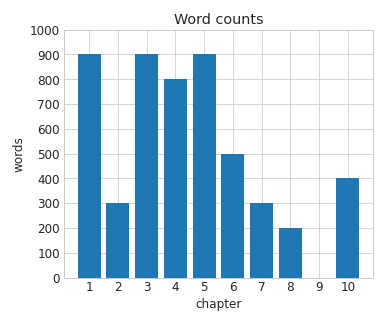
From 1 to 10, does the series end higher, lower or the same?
lower
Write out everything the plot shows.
Title: Word counts
x-axis: chapter, ticks 1 2 3 4 5 6 7 8 9 10
y-axis: words, ticks 0 100 200 300 400 500 600 700 800 900 1000
Values:
900 300 900 800 900 500 300 200 0 400
